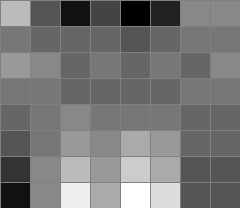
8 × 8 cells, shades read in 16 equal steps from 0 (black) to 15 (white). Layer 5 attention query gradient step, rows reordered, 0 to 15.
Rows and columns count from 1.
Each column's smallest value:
1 5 1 4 0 2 5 5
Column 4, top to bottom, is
4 6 7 6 7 8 9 10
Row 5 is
6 7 8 7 7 7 6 6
